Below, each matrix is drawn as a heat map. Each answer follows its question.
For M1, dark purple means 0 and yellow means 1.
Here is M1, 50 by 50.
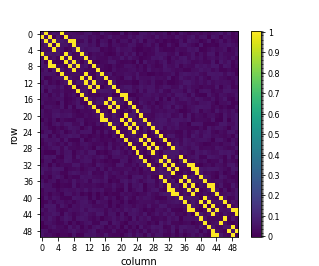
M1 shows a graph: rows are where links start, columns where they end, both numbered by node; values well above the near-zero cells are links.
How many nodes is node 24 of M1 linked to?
3
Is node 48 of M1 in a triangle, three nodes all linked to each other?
yes
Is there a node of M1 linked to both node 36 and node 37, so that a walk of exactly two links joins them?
no
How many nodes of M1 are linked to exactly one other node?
0
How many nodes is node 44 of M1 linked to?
3
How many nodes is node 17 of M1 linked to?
4
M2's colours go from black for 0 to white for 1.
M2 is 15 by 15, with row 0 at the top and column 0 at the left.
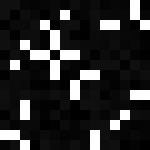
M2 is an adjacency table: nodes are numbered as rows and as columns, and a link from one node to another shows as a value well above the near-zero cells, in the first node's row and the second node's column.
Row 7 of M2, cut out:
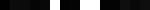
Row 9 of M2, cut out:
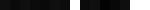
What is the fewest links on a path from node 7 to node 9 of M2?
1
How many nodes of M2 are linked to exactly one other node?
5
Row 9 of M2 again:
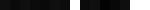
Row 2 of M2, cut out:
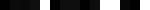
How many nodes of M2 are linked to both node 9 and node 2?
1
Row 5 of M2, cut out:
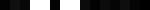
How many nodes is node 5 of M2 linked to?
4
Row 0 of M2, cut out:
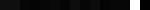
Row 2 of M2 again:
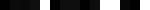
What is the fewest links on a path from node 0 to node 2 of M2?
4
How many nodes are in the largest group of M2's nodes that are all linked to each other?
2
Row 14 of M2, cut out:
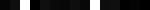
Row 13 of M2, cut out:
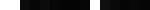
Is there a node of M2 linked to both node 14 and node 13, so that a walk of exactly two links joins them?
yes
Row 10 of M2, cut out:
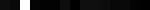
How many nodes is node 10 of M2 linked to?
1
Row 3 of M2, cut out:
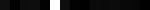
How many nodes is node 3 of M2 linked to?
1
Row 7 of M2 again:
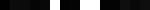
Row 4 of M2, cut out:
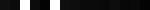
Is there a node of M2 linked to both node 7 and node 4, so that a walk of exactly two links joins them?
yes
